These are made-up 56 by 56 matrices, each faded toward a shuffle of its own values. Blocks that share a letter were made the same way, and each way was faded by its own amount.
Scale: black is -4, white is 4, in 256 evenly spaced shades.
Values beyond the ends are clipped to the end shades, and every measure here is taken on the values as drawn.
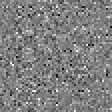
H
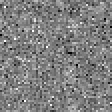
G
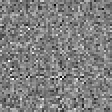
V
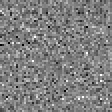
G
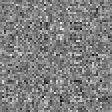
V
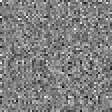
V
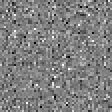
H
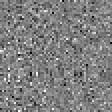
H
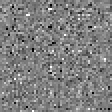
H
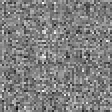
V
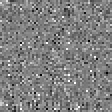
H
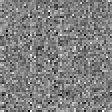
V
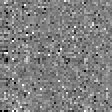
H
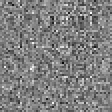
V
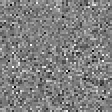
G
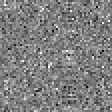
G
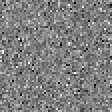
G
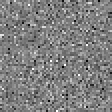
H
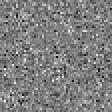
H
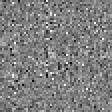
G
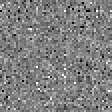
H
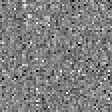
H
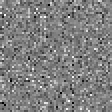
H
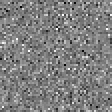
H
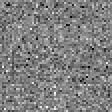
G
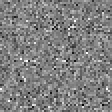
G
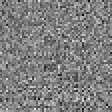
V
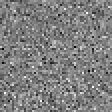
G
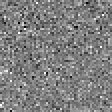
G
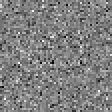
G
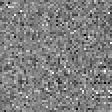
G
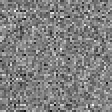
V
